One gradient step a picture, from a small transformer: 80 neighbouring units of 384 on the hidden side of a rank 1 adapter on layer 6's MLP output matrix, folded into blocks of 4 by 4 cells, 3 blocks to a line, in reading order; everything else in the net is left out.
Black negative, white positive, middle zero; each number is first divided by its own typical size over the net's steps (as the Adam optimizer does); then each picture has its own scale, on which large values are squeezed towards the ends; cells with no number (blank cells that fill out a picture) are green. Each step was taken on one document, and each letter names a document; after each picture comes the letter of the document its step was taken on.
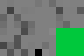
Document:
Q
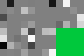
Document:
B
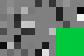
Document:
Q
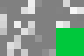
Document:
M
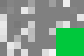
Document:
B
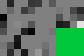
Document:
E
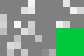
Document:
M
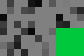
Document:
E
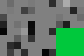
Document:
B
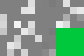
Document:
M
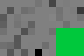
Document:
Q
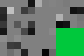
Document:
E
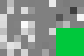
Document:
B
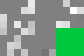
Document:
M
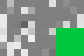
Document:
B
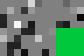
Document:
M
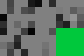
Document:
E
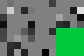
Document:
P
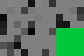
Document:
E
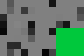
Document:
P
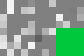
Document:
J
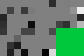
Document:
P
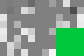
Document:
B
